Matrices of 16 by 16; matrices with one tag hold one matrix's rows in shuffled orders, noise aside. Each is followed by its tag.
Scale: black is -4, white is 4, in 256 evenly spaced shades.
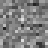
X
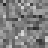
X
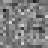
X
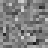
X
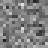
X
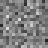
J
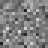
J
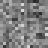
X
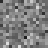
J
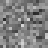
X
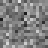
J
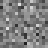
J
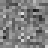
X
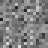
J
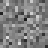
J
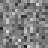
J
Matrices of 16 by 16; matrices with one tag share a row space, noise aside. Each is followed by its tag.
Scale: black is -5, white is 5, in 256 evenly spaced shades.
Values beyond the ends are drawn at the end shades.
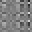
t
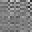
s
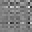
s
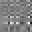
s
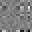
t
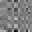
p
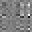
t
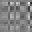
s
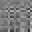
s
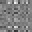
p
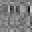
s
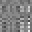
t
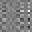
t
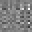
t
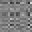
s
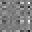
t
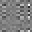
t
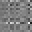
s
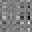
t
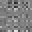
p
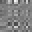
p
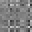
s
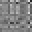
s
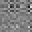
s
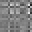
s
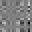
t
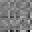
s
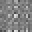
p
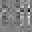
t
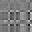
s
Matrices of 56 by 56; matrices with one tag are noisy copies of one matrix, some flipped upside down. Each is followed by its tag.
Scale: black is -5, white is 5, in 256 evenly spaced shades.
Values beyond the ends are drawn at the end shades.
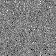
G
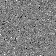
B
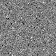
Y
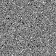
Y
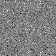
G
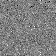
G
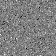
B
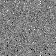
G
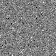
Y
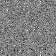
G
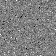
B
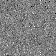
G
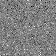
G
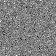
B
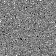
B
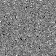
B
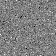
B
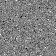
B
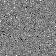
B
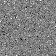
B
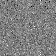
G
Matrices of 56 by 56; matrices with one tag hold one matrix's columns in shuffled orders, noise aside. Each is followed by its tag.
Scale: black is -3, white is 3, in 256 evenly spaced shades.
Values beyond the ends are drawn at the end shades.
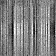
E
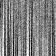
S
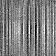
E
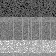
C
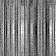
E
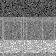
C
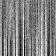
S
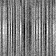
E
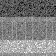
C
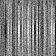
E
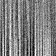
S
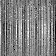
E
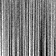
S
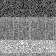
C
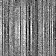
E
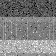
C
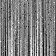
S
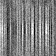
E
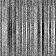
E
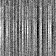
E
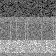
C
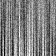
S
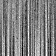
S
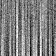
S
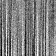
S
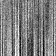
S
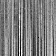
S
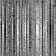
E
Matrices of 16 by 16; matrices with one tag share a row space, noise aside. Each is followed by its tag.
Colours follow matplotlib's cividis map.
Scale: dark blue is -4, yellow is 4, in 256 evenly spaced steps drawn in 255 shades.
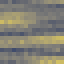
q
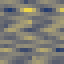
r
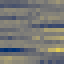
q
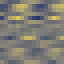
r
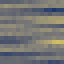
q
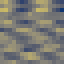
r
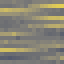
q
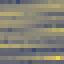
q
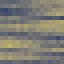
q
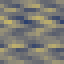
r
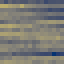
q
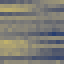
q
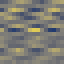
r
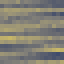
q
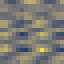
r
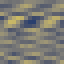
r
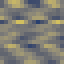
r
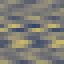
r
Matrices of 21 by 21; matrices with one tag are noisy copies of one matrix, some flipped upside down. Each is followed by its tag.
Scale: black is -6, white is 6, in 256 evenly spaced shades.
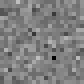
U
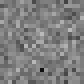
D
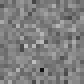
D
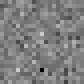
D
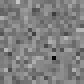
U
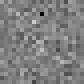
D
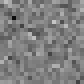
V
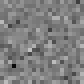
V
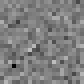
V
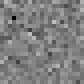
V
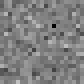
U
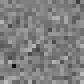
V
